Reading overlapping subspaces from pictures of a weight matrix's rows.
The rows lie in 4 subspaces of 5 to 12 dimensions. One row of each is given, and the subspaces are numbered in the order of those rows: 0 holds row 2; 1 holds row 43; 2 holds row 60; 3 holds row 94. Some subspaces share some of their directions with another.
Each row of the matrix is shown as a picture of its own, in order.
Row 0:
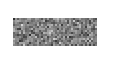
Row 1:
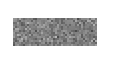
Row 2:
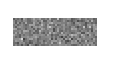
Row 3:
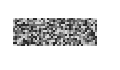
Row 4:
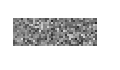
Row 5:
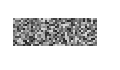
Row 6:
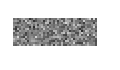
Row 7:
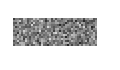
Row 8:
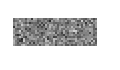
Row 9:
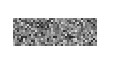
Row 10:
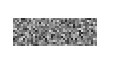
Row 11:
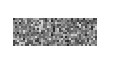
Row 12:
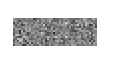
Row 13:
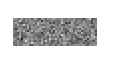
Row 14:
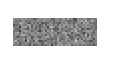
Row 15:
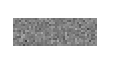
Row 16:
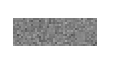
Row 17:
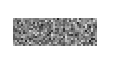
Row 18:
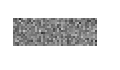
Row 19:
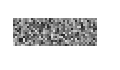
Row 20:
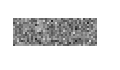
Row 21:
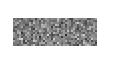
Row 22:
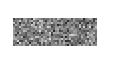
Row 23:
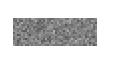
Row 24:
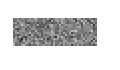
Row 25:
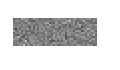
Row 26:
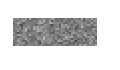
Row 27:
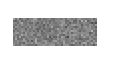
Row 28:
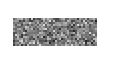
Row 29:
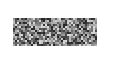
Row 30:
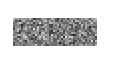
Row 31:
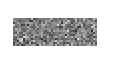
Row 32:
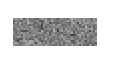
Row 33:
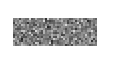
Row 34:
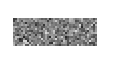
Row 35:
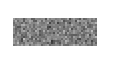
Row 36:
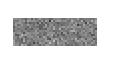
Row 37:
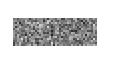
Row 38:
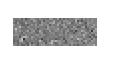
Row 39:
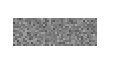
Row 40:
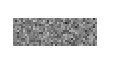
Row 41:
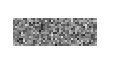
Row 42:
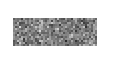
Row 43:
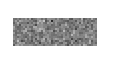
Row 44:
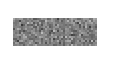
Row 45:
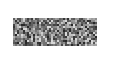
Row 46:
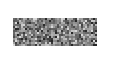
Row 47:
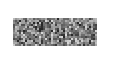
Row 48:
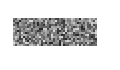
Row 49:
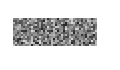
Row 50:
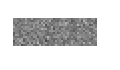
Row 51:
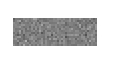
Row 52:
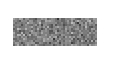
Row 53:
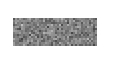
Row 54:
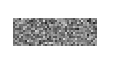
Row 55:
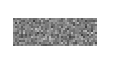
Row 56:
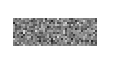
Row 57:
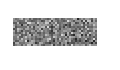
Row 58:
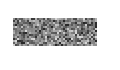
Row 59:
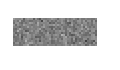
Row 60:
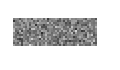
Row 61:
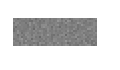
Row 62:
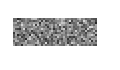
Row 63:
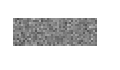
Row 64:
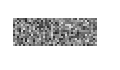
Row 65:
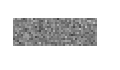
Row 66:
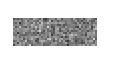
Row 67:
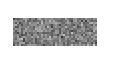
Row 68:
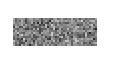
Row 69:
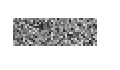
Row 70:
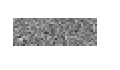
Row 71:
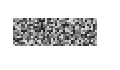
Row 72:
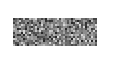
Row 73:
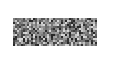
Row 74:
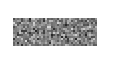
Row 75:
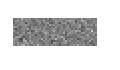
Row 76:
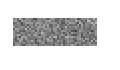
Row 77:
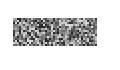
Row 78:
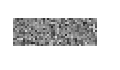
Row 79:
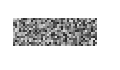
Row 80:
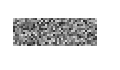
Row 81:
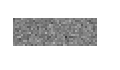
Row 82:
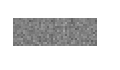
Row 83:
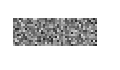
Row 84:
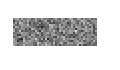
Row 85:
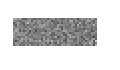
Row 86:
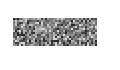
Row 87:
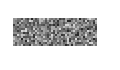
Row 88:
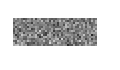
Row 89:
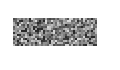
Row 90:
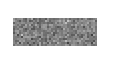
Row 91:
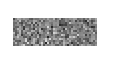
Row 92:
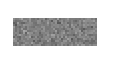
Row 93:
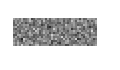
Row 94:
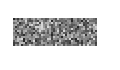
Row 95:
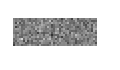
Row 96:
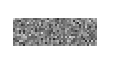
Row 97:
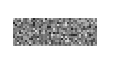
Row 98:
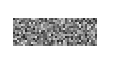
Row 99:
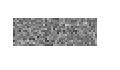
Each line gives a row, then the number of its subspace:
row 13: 1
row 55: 3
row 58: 2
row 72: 0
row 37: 1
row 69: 3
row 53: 3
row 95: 3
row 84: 2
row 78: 2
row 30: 1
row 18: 3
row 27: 3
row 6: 1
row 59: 1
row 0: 3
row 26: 1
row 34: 1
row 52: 0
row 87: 1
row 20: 1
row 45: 1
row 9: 3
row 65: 1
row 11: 2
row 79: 3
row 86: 3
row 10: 1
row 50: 2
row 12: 2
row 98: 2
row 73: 1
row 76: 3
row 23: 1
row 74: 0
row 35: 1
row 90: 2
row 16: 2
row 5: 2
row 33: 0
